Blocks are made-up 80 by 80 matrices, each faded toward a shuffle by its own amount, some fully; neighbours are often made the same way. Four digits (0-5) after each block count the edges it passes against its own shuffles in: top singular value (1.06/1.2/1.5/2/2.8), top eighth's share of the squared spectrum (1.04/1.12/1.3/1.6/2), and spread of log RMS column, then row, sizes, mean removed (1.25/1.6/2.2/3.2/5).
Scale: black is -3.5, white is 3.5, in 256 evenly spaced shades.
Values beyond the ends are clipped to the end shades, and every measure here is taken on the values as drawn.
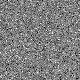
0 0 0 0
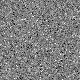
0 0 0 0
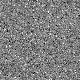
0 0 0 0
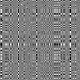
5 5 4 4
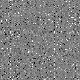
4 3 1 1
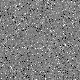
2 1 0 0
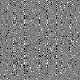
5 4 2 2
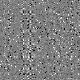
4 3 2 1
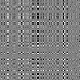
5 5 4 4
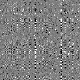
5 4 3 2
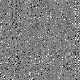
3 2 1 0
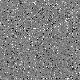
3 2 1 1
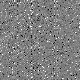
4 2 1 0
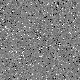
2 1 0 0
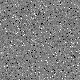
2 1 0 0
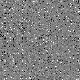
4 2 1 0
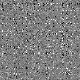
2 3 3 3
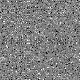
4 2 1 1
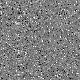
3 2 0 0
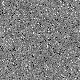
0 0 0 0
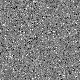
0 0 0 0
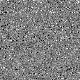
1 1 0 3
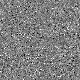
0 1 0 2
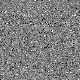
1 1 0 2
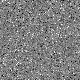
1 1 0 0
